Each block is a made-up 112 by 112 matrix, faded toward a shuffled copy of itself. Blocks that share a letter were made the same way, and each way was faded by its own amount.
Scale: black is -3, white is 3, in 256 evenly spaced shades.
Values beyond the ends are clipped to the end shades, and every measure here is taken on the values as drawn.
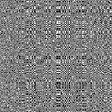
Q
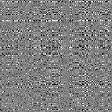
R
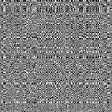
Q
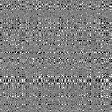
R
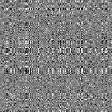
Q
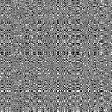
Q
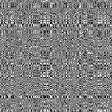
Q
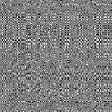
Q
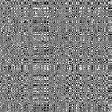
Q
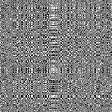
Q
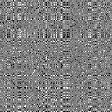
Q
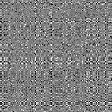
Q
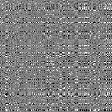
R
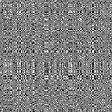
Q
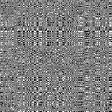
Q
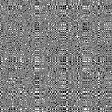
Q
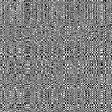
Q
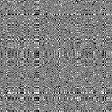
Q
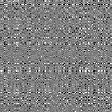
R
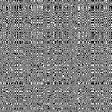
Q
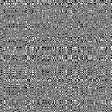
R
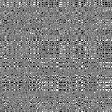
R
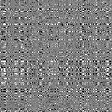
R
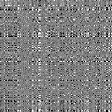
R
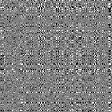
R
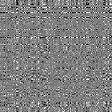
R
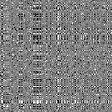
Q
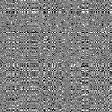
Q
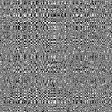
Q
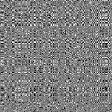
Q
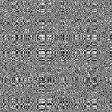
Q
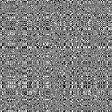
Q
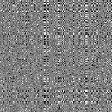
Q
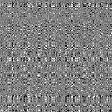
R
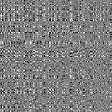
R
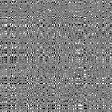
R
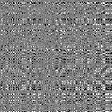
R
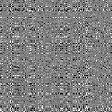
R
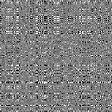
R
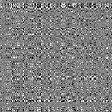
R
